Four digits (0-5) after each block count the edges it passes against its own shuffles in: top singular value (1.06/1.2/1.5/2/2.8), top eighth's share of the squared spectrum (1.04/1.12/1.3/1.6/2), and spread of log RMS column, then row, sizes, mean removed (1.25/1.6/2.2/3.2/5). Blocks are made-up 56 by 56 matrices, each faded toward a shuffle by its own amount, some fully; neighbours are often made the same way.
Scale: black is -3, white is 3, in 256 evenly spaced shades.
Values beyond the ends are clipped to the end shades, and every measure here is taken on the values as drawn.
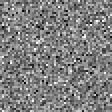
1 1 0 0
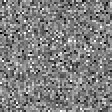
0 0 0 0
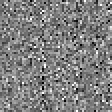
1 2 3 0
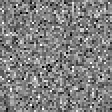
0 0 0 0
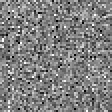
1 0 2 0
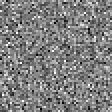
0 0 1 0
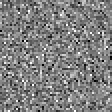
0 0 0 0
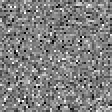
0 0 0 0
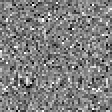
3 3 1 2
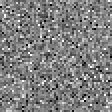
2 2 0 0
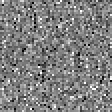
2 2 0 0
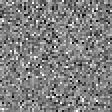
2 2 0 0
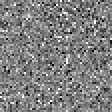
3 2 1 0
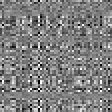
5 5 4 4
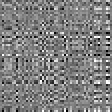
5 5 4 4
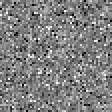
1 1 0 0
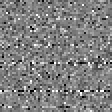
2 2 0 2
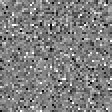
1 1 0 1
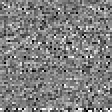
2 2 0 3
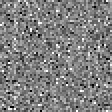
0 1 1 0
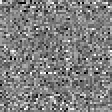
1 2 0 3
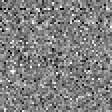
1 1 0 1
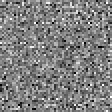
1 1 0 2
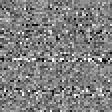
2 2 0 3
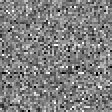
1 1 0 2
